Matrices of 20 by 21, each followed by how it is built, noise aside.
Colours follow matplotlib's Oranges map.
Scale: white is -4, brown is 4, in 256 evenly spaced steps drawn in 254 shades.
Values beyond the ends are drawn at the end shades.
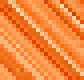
Toeplitz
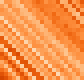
Toeplitz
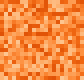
noise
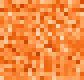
noise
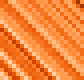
Toeplitz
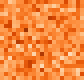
noise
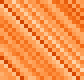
Toeplitz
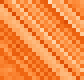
Toeplitz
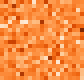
noise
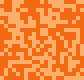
noise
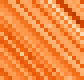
Toeplitz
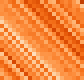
Toeplitz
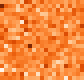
noise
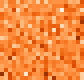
noise
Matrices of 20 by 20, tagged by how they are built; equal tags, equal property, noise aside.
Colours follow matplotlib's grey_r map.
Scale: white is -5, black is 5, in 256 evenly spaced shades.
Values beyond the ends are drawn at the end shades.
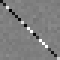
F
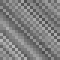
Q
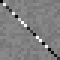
F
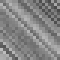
Q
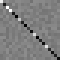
F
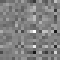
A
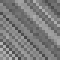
Q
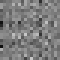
A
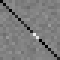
F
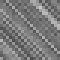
Q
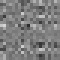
A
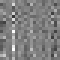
A
